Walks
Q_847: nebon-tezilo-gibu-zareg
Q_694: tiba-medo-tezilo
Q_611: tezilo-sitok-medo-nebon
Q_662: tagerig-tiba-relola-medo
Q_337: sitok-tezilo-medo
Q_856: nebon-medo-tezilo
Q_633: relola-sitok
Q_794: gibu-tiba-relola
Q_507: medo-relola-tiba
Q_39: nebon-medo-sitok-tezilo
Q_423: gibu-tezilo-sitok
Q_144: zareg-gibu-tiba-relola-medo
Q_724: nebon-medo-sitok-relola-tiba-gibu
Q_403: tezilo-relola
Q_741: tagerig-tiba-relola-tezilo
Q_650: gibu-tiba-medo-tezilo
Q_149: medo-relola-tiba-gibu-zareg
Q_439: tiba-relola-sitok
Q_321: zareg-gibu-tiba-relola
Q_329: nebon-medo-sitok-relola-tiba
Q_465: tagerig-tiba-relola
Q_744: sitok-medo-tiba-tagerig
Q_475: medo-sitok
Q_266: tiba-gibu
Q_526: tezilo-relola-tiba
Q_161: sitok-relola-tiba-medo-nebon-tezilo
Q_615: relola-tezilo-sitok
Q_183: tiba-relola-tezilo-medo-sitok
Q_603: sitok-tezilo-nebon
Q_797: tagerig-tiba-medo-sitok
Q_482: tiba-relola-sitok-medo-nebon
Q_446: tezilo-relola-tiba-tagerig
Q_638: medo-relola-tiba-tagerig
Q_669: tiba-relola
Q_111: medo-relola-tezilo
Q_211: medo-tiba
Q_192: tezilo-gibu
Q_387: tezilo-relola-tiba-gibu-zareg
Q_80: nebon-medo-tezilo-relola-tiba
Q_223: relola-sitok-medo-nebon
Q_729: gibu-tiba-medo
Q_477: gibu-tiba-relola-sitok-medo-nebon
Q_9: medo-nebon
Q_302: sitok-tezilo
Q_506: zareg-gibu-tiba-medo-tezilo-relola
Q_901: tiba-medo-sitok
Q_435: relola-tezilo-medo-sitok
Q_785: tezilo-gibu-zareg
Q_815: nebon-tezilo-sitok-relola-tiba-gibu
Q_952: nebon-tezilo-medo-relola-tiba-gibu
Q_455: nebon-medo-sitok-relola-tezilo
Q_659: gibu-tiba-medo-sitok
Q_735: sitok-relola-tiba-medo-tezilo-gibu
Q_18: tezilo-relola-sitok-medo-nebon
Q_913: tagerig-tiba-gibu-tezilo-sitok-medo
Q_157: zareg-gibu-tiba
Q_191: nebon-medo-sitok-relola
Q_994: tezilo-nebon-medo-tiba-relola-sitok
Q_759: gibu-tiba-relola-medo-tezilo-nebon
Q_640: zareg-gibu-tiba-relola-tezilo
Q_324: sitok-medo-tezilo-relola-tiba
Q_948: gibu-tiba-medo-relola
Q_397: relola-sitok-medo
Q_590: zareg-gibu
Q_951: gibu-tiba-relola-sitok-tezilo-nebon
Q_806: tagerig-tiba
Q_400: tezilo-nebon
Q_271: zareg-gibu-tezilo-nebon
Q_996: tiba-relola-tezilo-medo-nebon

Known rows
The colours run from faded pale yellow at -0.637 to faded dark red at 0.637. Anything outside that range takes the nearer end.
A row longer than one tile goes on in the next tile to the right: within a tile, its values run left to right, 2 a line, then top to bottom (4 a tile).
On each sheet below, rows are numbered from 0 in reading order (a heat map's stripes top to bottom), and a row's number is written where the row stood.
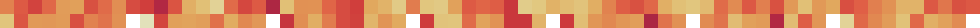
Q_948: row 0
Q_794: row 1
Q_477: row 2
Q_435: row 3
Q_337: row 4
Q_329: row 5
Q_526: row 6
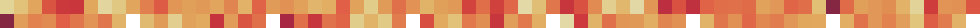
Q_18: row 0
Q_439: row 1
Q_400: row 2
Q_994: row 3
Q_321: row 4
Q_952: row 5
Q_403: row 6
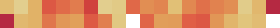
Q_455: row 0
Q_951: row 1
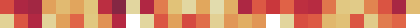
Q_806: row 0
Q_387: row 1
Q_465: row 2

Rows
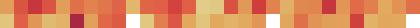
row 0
Q_507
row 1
Q_741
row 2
Q_80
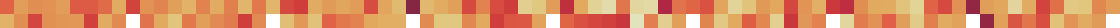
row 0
Q_650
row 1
Q_633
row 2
Q_815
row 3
Q_183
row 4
Q_847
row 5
Q_423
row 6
Q_640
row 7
Q_603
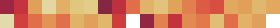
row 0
Q_157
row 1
Q_856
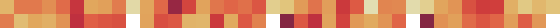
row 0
Q_901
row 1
Q_662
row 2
Q_9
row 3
Q_223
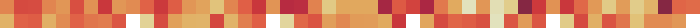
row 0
Q_729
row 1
Q_669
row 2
Q_266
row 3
Q_590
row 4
Q_149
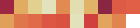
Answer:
Q_785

